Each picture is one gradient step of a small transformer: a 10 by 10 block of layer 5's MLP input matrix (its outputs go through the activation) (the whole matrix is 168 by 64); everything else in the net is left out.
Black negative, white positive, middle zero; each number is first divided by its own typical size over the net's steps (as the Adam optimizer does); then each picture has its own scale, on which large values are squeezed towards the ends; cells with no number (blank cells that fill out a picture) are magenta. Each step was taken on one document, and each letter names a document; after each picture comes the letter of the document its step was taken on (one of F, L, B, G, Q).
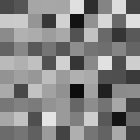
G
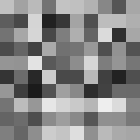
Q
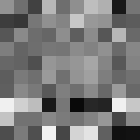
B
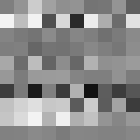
G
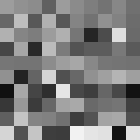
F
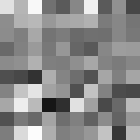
Q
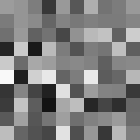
F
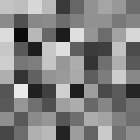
F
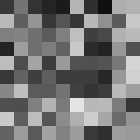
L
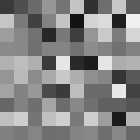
G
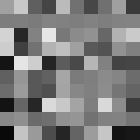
F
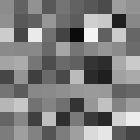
L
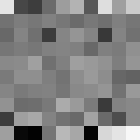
Q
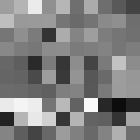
G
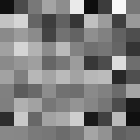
G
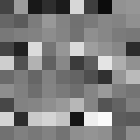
L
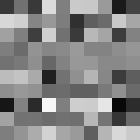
B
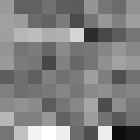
B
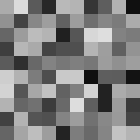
F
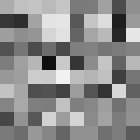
G
